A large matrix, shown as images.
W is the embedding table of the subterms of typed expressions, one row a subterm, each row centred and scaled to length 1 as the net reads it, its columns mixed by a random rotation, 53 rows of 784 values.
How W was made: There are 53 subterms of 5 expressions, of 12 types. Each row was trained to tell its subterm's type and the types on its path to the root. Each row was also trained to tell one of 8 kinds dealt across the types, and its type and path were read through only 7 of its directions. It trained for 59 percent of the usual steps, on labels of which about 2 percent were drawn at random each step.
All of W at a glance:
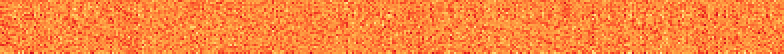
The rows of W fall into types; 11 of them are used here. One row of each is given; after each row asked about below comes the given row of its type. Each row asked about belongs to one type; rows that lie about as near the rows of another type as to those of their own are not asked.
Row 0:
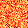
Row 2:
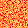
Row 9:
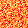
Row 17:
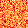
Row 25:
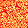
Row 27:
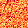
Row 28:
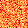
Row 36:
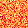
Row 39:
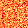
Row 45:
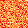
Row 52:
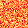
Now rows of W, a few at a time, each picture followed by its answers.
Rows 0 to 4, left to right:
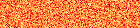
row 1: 39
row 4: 36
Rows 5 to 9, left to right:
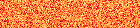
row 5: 25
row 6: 39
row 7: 45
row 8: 36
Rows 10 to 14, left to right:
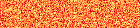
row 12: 25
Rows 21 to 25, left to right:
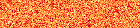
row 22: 39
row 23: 0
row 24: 9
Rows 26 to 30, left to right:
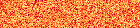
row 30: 52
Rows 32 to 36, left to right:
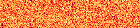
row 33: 45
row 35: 0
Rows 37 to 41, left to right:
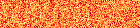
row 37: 17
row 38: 17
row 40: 0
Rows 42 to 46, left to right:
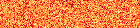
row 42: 17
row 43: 39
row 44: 25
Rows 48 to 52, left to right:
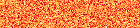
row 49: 25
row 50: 52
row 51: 27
